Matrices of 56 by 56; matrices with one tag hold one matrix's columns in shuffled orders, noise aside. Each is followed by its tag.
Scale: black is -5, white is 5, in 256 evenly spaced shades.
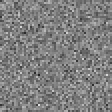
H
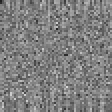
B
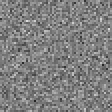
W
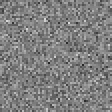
W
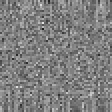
B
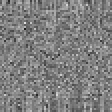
B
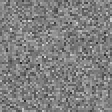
W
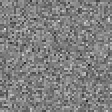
W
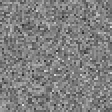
H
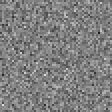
H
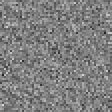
H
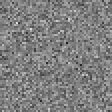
W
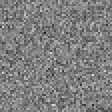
H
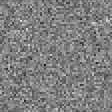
W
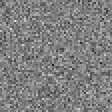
W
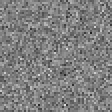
H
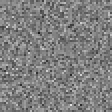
H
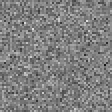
W
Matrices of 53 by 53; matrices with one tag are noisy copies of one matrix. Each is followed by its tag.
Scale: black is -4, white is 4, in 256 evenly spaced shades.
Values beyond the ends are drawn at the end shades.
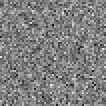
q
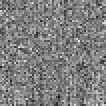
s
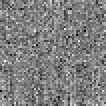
s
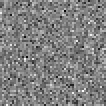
q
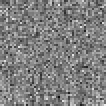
s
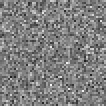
q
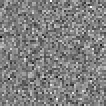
q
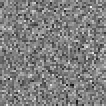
q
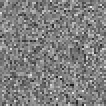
q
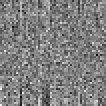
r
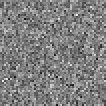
q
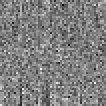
r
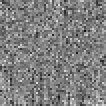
s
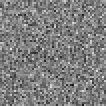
q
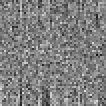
r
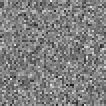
q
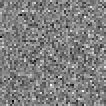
q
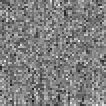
s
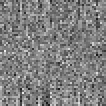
r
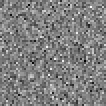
q
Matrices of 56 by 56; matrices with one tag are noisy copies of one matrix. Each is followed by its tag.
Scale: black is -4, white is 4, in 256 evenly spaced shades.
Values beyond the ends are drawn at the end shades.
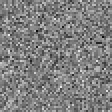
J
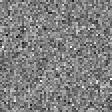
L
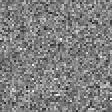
L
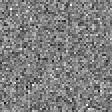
L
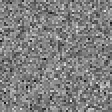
L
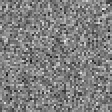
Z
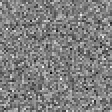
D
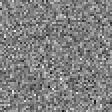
D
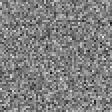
D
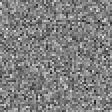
D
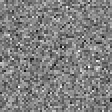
J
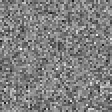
L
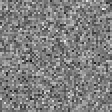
Z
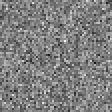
Z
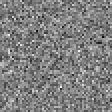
J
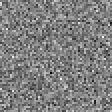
D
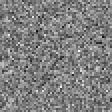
J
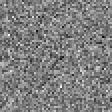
J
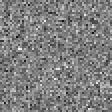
L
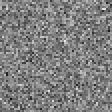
Z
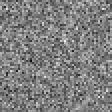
Z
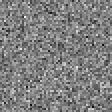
L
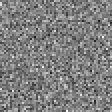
D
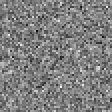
J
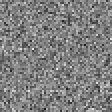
L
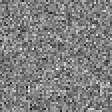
L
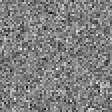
L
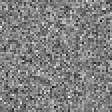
Z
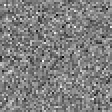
J
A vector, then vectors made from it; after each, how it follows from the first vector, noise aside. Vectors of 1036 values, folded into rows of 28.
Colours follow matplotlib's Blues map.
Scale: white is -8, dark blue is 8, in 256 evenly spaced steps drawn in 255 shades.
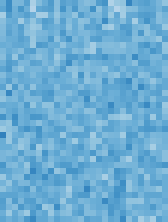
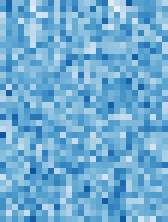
scaled up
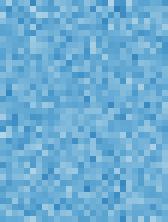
sign-scrambled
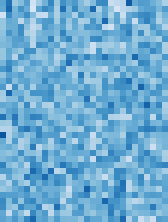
scaled up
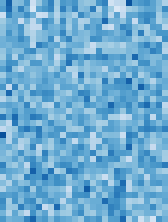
scaled up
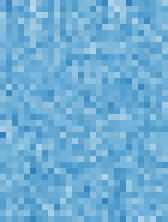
copied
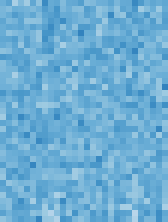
reversed
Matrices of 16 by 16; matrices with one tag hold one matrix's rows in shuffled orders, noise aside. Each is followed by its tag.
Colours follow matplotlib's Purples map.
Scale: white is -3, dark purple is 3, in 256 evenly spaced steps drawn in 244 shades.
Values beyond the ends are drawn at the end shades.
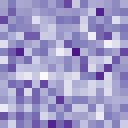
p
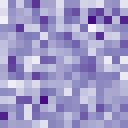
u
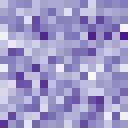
u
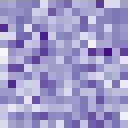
u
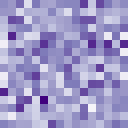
u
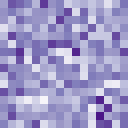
p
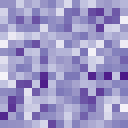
u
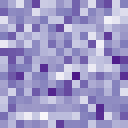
p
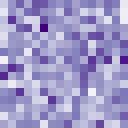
u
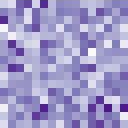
u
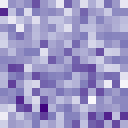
u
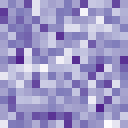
p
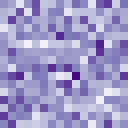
p
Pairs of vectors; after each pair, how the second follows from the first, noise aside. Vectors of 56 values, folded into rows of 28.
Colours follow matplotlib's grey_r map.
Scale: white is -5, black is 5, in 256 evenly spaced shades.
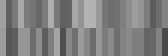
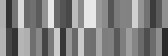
scaled up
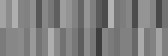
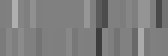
partly zeroed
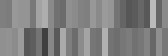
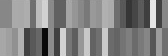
scaled up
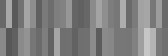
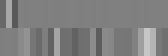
partly zeroed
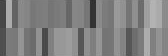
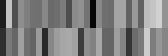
scaled up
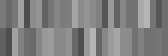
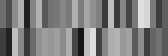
scaled up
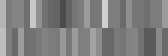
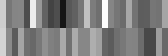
scaled up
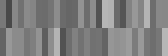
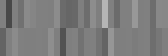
partly zeroed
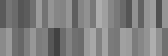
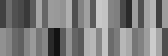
scaled up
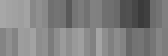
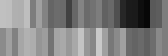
scaled up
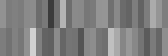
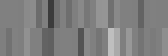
partly zeroed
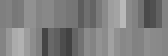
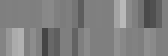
partly zeroed
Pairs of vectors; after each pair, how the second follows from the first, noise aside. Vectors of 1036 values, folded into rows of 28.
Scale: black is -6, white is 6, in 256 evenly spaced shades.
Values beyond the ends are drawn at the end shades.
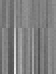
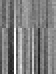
scaled up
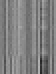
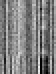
scaled up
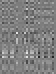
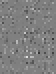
partly zeroed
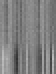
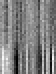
scaled up
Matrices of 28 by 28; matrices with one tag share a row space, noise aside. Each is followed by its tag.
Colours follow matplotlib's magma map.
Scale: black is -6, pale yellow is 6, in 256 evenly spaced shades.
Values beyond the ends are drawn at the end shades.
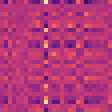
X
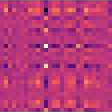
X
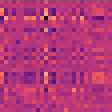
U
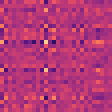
U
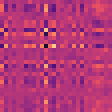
U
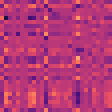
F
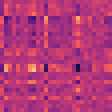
F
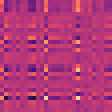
F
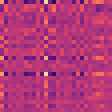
U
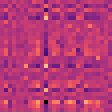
X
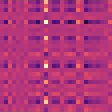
X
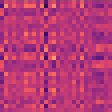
U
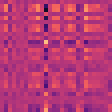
X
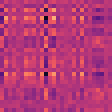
U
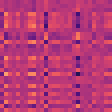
F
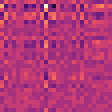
U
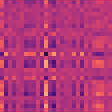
U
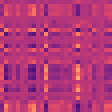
F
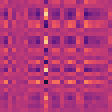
X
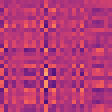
U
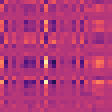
U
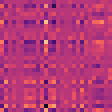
U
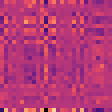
U
